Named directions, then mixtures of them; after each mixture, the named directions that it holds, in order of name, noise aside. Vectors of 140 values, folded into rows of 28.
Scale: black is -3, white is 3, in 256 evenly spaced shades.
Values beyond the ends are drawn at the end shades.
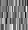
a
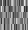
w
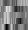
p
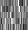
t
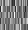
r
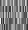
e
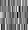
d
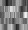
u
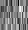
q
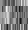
d, p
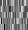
e, w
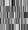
r, u, w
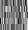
e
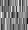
d, r, t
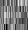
e, p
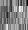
d, p, q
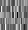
d, r, t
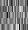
a, q, r
